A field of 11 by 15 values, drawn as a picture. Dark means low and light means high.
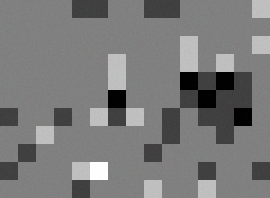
The middle right is the ninth with the lowest average. The halves do not mirror each other. An odd patch, lower than its surroundings, sits in the middle right. No row or column stands out. The top left is the smoothest part.
